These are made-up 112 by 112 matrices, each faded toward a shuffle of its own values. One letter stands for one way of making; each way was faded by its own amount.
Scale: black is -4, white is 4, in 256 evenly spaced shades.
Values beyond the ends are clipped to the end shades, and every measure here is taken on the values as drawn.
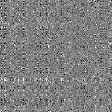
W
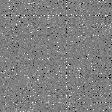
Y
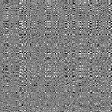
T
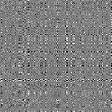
T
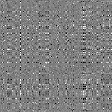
T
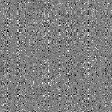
W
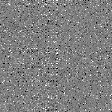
Y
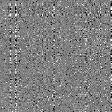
W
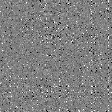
Y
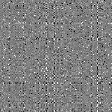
W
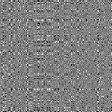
T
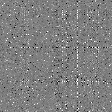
Y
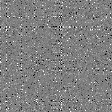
Y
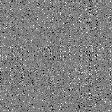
Y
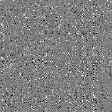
Y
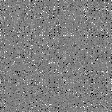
Y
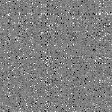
Y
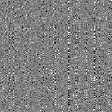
W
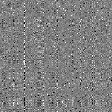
W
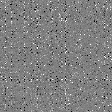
Y
